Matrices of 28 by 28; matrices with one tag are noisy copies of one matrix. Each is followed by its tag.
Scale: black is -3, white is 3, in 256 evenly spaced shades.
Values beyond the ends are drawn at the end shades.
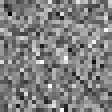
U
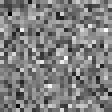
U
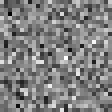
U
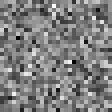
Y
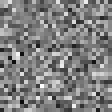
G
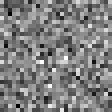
U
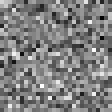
G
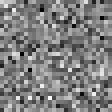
G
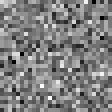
G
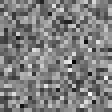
Y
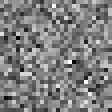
Y
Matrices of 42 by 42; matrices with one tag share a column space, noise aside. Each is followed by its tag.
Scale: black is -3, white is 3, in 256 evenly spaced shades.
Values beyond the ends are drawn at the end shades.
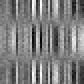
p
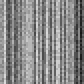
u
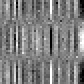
p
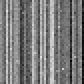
u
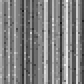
u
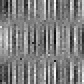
p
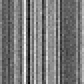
u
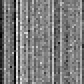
u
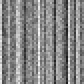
u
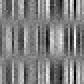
p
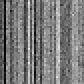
u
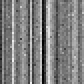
u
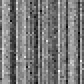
u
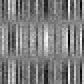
p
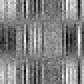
p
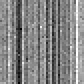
u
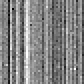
u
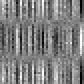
p
